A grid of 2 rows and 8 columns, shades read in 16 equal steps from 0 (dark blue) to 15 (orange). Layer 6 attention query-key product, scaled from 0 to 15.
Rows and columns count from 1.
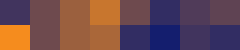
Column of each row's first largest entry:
4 1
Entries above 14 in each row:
0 1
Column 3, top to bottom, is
9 9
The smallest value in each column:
3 6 9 10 2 0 3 2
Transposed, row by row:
3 15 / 6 6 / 9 9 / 12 10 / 6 2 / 2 0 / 4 3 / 5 2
